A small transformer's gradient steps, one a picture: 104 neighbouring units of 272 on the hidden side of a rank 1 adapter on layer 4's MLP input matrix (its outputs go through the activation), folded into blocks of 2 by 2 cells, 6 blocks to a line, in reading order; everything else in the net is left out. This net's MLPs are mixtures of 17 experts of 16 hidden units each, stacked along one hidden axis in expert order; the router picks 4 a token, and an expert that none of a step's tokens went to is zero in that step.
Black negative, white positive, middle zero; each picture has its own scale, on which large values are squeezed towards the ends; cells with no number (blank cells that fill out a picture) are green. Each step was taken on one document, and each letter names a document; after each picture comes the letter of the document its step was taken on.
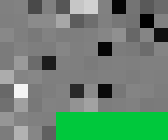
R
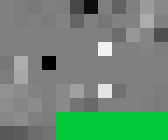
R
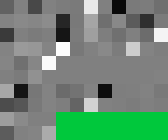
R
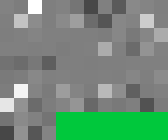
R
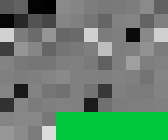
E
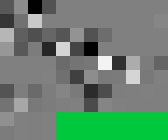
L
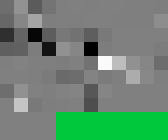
L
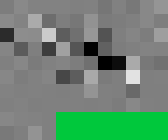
L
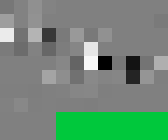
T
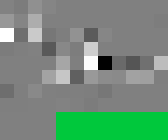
T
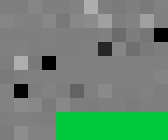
R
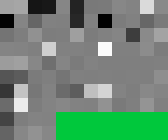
E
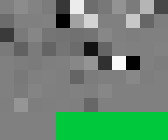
L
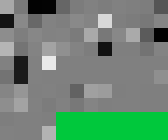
E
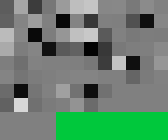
L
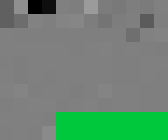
E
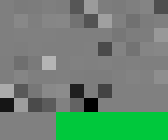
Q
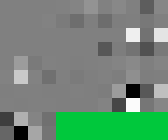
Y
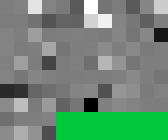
Q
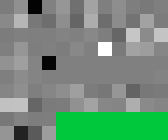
R
